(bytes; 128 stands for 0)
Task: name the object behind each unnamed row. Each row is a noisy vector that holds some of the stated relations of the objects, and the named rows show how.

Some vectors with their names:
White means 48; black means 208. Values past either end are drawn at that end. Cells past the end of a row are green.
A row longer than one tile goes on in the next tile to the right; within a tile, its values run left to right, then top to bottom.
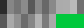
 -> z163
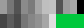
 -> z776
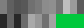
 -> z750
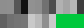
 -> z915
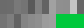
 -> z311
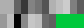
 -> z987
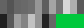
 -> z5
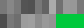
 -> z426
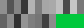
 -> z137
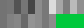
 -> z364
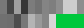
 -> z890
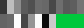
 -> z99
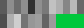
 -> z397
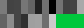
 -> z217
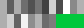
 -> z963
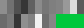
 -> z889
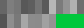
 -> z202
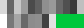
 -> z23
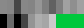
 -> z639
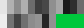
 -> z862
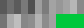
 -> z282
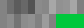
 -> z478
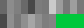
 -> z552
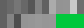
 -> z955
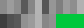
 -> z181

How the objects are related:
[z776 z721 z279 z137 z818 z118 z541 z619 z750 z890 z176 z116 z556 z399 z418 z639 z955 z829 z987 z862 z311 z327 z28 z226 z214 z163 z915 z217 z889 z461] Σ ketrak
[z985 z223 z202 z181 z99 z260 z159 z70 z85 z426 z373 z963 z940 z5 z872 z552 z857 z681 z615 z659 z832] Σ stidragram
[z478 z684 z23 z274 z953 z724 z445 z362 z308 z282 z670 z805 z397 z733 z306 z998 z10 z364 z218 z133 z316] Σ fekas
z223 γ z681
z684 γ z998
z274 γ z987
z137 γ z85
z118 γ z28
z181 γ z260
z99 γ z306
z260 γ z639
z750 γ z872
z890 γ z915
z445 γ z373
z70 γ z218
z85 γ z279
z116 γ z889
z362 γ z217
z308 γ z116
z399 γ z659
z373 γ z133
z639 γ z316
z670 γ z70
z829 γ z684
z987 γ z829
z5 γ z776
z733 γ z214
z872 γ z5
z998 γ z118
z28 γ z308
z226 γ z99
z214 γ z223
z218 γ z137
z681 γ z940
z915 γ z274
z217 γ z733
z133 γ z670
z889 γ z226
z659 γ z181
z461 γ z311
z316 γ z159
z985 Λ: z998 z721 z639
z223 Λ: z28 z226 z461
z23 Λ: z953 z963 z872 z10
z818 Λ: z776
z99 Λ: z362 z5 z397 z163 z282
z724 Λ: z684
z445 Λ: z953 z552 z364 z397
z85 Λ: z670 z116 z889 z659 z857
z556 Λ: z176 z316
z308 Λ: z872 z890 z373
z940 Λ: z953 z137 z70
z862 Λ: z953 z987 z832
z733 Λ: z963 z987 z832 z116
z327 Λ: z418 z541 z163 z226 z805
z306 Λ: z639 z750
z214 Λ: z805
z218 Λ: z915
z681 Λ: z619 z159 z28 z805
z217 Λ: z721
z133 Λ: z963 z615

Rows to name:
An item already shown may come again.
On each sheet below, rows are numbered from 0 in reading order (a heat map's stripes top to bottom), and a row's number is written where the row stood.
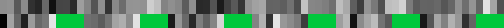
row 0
z985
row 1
z890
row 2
z985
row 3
z832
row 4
z987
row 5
z5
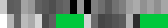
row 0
z733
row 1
z805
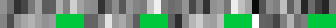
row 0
z316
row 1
z670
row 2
z373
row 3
z214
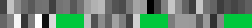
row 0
z99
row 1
z940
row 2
z85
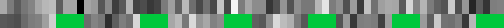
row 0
z776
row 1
z306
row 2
z963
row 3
z670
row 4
z137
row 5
z218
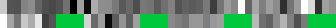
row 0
z733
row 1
z327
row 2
z176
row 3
z953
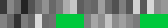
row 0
z226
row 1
z615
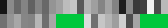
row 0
z163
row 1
z133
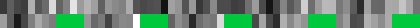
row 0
z28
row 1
z818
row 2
z306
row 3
z998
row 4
z829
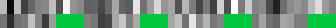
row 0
z872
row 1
z118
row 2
z963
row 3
z274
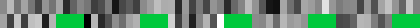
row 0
z445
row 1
z721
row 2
z308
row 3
z684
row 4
z70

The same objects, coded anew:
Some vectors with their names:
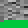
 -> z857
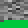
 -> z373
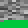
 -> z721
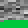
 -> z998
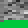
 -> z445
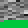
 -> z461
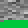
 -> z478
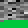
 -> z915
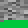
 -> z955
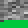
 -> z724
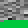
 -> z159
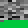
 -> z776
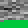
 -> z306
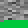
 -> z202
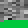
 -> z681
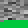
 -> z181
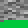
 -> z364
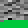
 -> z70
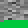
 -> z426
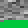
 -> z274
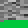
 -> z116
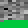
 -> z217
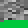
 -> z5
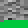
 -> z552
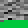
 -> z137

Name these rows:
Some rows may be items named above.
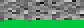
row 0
z5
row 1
z85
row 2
z28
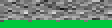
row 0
z670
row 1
z445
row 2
z306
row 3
z226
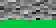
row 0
z998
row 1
z70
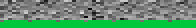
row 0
z750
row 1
z133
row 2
z805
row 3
z818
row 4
z99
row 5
z987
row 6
z23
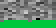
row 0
z327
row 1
z940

